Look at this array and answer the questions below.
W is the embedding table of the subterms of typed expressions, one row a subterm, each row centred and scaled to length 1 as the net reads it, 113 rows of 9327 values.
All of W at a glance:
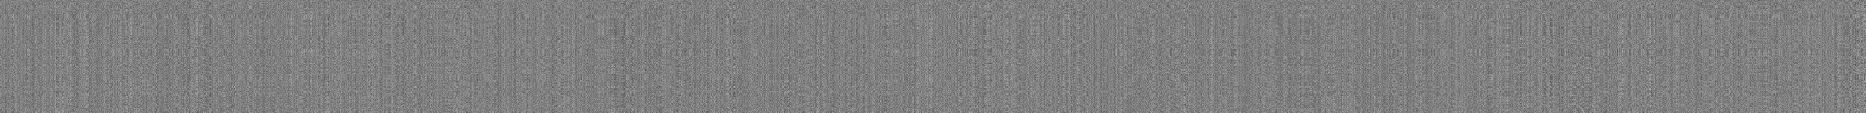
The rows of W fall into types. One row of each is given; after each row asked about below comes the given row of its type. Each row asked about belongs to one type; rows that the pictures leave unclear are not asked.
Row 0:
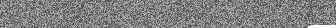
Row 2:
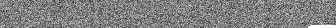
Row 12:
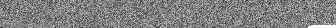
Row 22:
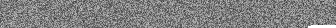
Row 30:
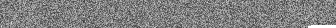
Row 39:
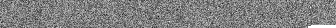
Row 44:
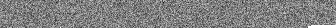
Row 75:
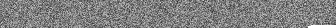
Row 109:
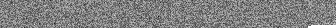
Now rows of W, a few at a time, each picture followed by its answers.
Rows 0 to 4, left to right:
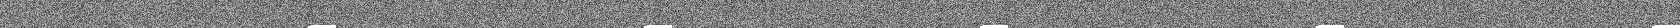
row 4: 22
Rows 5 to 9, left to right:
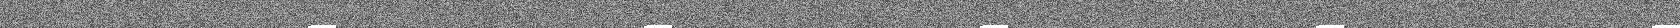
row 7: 2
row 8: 12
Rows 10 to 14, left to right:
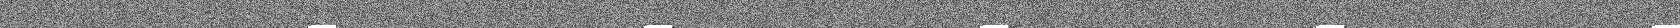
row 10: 22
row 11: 75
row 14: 12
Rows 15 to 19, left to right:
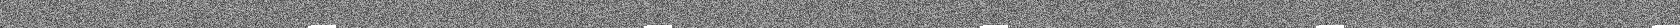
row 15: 12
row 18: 12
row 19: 12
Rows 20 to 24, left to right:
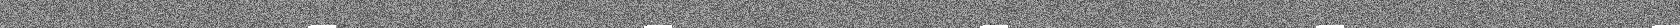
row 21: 44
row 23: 12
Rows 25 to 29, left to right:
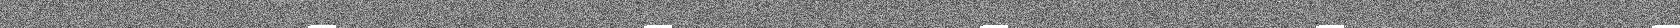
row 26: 30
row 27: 109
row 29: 12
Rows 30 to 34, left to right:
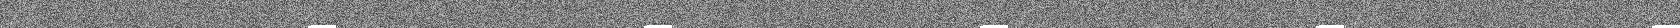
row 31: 75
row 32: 30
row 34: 30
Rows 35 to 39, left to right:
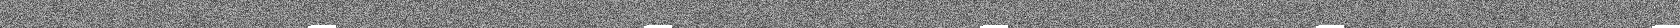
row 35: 2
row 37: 44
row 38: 39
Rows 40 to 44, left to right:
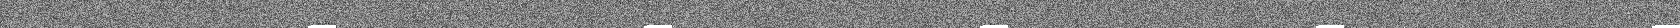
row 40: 75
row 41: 0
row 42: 22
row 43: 39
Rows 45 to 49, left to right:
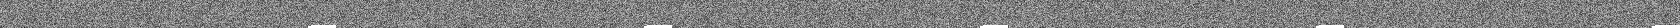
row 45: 109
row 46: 2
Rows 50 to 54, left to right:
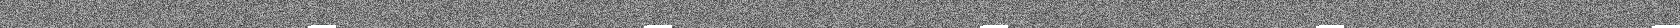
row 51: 12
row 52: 12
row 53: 44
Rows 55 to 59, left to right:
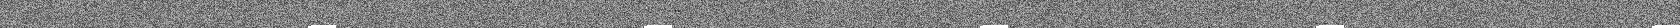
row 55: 109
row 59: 22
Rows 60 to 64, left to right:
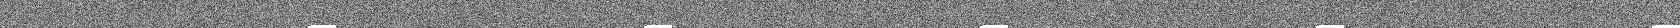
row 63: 75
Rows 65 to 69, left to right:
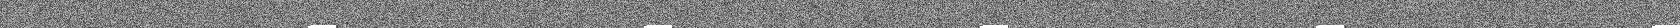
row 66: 109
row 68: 0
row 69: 109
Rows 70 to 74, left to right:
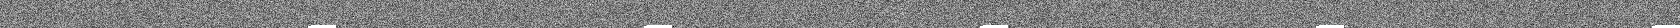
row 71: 39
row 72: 0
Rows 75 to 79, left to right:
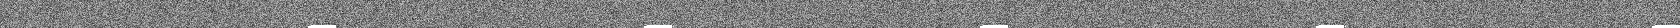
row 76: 39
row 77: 2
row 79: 2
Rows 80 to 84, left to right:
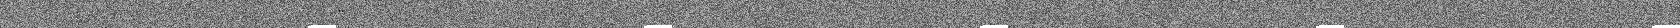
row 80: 0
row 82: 22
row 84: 22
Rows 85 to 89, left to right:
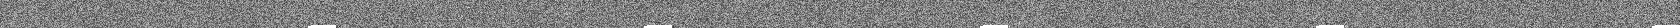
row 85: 22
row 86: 109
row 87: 109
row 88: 30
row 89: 22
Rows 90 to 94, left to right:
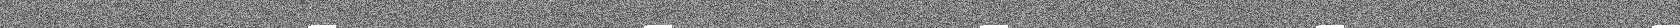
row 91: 12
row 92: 30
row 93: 22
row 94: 22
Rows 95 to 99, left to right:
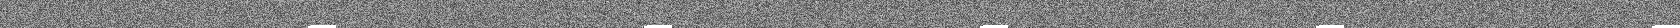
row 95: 39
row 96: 30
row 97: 109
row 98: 44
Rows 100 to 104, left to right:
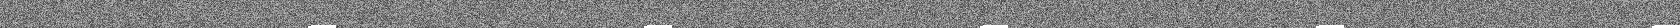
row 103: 109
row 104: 39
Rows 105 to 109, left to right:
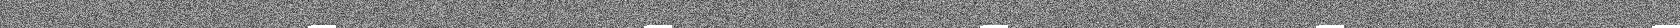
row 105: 75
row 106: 75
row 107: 44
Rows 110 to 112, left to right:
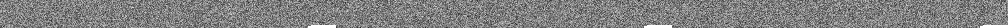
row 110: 109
